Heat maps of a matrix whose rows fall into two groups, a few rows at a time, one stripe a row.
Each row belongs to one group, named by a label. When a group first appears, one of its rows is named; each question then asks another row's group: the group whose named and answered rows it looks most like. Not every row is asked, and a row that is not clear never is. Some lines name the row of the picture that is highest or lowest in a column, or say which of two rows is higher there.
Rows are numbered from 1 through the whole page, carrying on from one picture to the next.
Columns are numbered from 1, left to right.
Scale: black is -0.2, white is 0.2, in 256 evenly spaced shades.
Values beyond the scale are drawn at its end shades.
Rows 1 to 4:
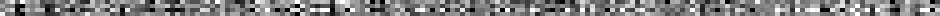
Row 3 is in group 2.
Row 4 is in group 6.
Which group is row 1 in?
2
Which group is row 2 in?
6
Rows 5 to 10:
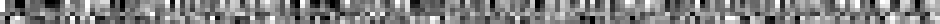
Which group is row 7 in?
6
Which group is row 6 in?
6
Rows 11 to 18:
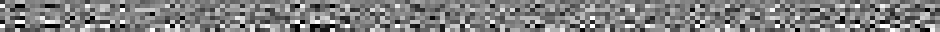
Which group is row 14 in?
2
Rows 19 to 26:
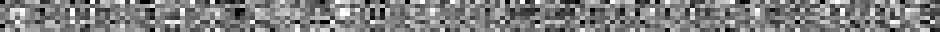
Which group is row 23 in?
2
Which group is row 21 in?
2
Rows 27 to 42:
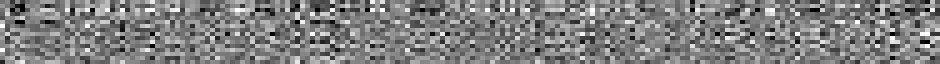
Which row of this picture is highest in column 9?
29
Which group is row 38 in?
2
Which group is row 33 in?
6
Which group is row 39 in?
6
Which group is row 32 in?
6
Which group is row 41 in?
2
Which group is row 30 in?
2
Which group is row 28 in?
6
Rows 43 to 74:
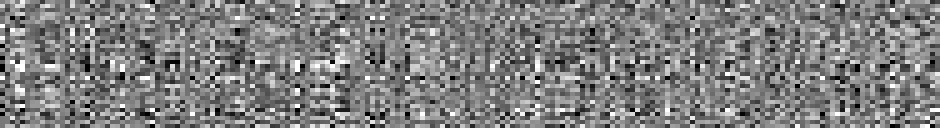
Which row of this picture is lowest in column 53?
70
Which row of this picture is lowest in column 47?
71
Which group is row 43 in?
2
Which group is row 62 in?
6
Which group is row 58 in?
2
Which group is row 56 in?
2
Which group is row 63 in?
2
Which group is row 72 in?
2
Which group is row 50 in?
2
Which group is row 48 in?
2
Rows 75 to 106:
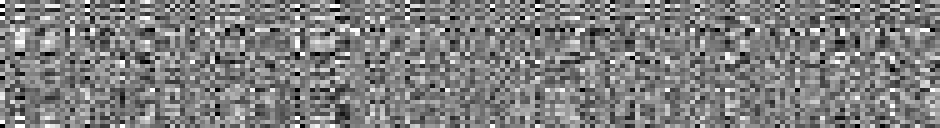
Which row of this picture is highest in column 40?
83
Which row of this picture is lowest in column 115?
82
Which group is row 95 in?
2
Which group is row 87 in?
6
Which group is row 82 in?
2
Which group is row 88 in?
6
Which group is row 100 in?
2
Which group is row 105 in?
6
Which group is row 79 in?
6
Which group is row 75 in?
6
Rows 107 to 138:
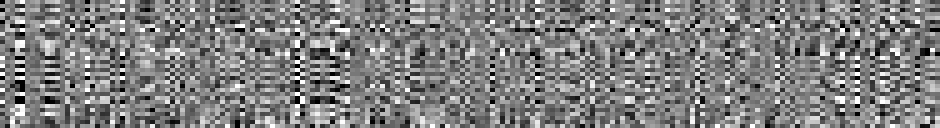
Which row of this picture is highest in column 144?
138
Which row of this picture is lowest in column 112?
114
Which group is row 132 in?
6
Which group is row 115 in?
6
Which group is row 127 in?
6
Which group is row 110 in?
6
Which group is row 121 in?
6
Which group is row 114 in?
2
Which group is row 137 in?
2
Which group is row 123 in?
6
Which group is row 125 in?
6
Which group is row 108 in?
6
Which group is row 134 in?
2
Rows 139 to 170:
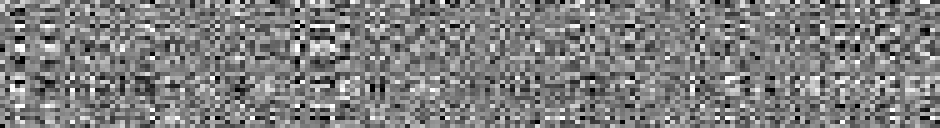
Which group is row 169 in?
2
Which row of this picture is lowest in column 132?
170
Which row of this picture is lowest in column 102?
168
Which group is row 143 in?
2
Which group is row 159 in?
6
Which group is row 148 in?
6
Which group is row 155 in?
6
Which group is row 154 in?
6
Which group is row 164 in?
2
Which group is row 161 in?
2
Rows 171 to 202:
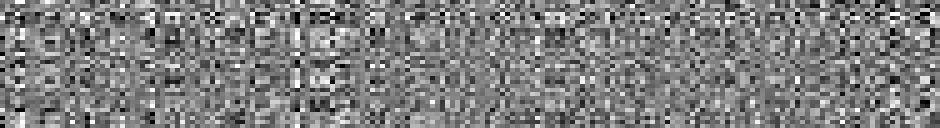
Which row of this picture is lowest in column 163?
172
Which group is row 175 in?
6
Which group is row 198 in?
6
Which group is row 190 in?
2
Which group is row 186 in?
6
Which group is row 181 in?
2
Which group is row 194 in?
2
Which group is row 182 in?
2
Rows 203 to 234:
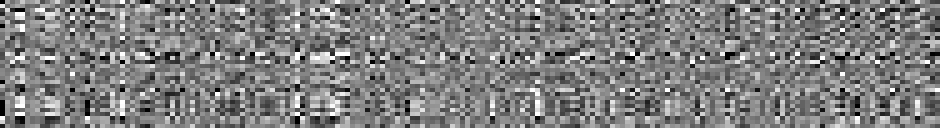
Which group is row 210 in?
2
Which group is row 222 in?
2
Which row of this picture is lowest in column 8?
207
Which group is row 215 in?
6
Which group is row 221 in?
2
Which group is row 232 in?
6
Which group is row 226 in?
2
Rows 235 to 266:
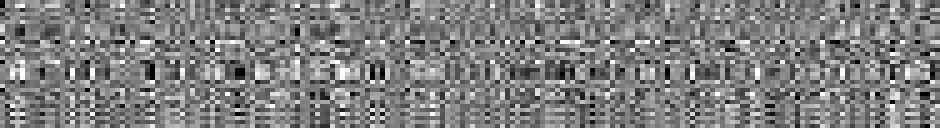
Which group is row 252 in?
2
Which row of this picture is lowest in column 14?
253
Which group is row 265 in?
2
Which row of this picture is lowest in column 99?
245
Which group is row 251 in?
2
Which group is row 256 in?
6
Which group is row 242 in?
6
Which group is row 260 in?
2
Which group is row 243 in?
6
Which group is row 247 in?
2
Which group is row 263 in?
2
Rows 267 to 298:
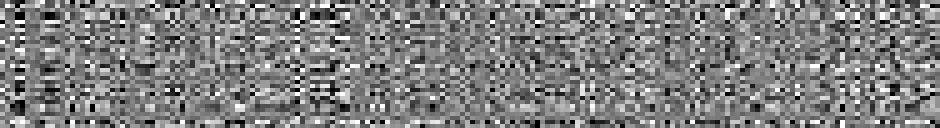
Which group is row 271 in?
6
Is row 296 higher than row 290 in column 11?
Yes
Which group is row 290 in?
2
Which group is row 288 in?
2
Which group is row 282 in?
6
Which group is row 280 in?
2
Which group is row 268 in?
2
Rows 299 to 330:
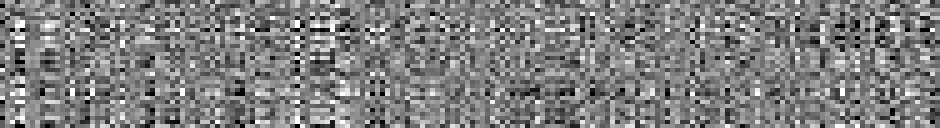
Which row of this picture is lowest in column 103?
322
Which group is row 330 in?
6
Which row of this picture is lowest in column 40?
329
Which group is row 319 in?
2
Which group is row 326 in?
2
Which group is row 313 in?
2
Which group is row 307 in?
2
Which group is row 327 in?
2
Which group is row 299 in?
2
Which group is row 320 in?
6
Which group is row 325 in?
6
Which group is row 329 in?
2
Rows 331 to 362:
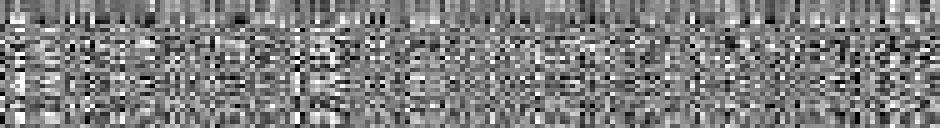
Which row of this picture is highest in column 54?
336
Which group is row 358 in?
6
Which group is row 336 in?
2
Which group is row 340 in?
2
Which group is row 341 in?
6
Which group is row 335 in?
2
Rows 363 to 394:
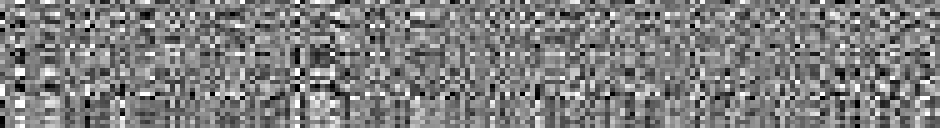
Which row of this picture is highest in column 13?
374
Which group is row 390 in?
2
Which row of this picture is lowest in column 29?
366
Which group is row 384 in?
6
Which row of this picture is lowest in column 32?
386
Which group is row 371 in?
6
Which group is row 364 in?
6
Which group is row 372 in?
2
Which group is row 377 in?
6
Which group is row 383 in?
2
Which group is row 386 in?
6
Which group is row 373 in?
2
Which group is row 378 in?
6
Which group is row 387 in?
2
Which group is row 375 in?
6
